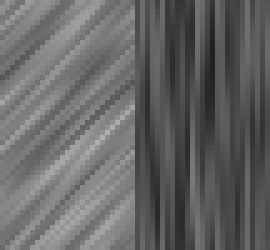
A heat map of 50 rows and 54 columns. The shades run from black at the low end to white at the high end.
It is made of 1 by 2 panels. Panel 1,1: middling, slanting up to the right. Panel 1,2: low, streaked downward.
